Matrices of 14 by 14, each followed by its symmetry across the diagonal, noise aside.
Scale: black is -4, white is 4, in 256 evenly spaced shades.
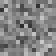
neither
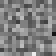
antisymmetric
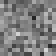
antisymmetric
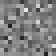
antisymmetric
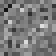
symmetric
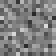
antisymmetric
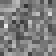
neither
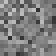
symmetric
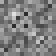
symmetric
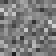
neither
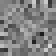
symmetric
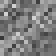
symmetric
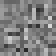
antisymmetric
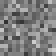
neither
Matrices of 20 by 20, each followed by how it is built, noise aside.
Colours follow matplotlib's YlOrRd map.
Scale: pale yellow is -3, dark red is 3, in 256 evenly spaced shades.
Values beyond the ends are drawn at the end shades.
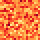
noise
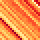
Toeplitz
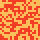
noise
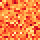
noise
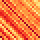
Toeplitz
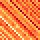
Toeplitz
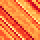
Toeplitz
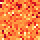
noise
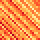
Toeplitz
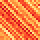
Toeplitz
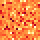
noise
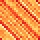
Toeplitz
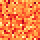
noise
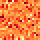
noise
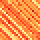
Toeplitz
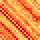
Toeplitz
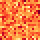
noise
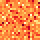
noise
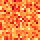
noise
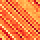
Toeplitz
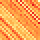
Toeplitz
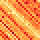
Toeplitz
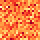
noise
